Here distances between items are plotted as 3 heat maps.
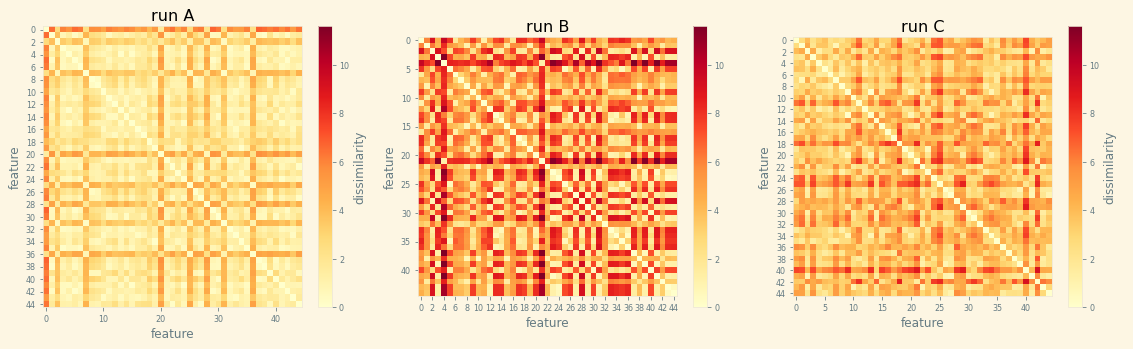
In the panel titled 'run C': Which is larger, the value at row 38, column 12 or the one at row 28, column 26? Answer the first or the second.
the second
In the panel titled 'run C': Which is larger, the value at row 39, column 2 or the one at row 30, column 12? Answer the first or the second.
the second
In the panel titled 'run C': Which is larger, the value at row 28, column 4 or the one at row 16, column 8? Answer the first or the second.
the first
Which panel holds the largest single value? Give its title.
run B
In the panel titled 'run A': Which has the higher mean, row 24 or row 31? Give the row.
31
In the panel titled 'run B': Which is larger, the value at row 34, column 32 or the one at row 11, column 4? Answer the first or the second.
the second
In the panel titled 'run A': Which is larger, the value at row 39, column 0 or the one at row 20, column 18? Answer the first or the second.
the first
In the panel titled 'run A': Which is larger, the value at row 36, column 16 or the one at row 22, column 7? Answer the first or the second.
the second
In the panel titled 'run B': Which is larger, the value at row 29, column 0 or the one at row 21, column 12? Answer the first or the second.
the second
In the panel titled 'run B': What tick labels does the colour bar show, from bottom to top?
0, 2, 4, 6, 8, 10
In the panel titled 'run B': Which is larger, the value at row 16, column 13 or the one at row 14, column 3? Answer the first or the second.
the second
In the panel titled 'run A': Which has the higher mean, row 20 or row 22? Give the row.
20
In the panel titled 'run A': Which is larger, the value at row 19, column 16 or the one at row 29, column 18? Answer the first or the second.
the second
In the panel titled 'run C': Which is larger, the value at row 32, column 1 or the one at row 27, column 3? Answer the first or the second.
the first
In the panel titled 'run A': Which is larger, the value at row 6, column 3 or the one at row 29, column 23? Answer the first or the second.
the second
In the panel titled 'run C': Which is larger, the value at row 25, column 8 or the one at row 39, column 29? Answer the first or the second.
the first
